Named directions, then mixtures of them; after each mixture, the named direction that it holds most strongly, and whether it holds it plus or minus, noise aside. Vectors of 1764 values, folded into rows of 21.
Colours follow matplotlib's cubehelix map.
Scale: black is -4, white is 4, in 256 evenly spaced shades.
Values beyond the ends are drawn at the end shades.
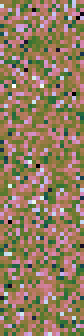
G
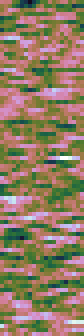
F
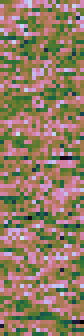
F, minus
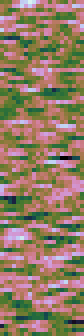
F, minus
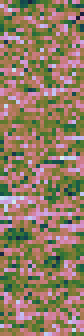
F, plus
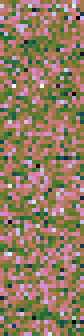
G, plus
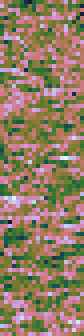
F, plus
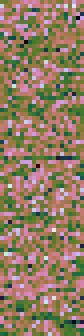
G, plus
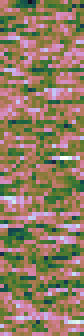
F, plus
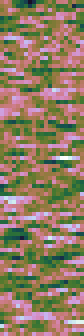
F, plus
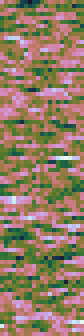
F, plus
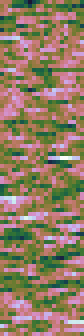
F, plus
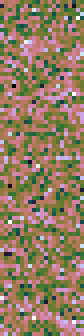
G, minus
